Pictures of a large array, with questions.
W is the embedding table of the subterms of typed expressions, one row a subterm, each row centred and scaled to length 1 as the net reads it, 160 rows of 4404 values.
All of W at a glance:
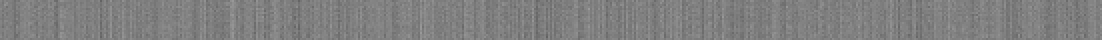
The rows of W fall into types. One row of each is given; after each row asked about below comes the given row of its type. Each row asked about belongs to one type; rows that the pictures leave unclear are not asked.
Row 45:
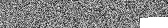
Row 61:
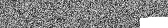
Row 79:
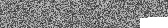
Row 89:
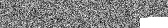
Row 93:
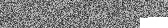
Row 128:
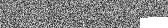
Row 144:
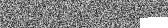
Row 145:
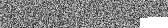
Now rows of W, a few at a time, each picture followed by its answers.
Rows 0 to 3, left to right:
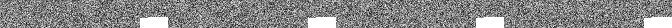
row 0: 144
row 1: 93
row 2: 89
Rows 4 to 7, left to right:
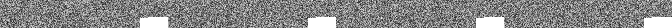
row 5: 145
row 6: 45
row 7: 128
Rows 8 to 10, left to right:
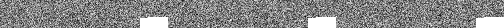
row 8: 79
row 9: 79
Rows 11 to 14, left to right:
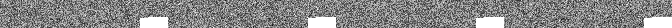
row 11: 89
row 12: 128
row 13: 79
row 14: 61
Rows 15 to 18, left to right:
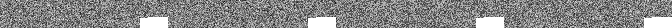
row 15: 79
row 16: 45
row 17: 79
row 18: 128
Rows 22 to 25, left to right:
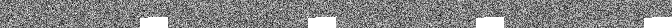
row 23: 79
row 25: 145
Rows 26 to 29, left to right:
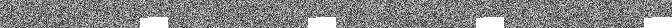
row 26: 145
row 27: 128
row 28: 79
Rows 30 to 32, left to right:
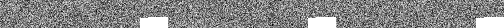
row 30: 144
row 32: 144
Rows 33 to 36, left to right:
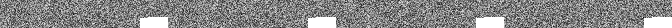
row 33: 79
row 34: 79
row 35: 93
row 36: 145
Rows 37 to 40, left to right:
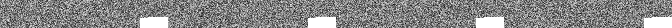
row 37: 89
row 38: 145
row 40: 128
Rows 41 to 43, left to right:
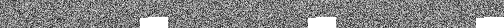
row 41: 61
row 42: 61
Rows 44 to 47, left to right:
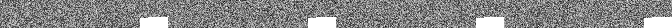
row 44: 61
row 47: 145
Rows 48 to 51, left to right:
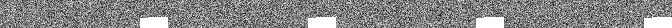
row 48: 45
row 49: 128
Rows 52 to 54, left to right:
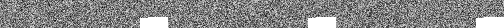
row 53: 144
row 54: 145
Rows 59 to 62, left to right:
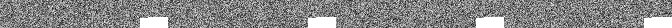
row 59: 93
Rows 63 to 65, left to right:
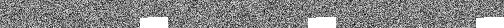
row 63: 89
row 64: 144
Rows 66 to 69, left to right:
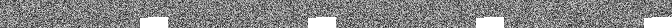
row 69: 79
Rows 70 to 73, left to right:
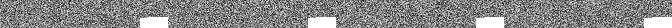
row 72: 144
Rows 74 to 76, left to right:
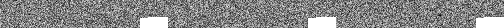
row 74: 128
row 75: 45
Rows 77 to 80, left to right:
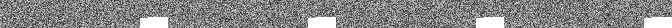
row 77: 145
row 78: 89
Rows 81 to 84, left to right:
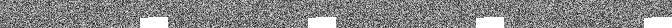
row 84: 79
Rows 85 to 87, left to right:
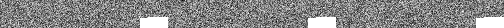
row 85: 79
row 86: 61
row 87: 79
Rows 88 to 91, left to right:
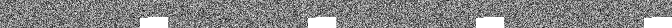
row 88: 61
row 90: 128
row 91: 128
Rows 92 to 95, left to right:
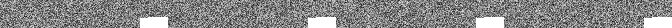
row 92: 128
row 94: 93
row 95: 93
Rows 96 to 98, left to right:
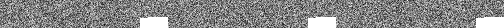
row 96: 93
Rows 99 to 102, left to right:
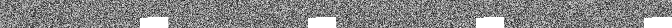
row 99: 145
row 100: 128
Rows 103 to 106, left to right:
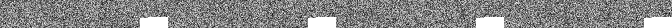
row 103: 61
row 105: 89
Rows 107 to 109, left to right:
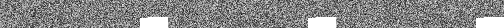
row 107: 145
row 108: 79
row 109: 128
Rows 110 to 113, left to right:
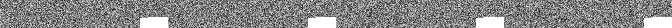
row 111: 128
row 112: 145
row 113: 89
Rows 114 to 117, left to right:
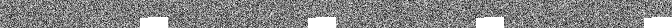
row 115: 93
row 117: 93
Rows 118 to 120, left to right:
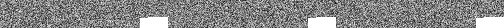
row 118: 145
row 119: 45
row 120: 79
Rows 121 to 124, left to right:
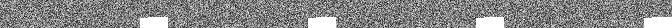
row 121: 128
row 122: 45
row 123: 145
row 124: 145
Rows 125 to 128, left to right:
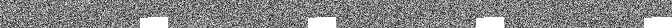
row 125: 144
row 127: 145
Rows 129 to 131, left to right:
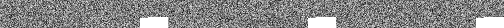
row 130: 128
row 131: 128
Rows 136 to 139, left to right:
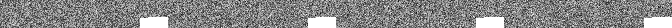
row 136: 61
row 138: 93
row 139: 61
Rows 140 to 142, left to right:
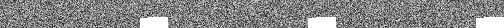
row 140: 61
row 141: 144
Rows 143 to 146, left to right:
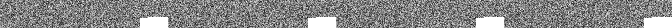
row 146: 93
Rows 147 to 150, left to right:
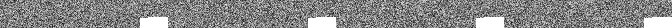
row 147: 61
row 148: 45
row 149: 144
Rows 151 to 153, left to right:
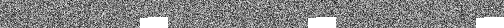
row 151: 93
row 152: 45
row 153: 89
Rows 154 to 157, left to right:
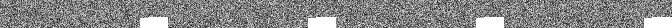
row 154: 89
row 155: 45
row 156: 89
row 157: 45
